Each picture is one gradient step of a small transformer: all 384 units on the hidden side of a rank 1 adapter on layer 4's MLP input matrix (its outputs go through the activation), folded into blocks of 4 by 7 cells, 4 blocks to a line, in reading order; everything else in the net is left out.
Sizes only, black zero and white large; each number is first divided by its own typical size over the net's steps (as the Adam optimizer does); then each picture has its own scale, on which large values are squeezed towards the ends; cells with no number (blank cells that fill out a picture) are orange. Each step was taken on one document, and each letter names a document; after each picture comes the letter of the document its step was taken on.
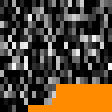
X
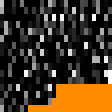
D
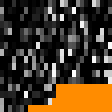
D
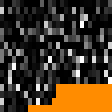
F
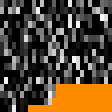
X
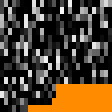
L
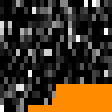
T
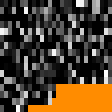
T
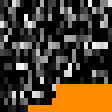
L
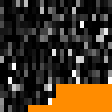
F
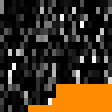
F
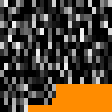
L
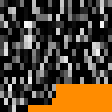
L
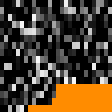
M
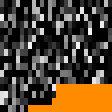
L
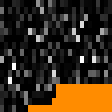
F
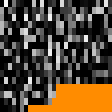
X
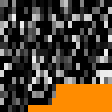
M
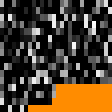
M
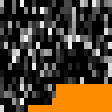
T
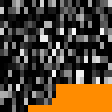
X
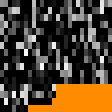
L
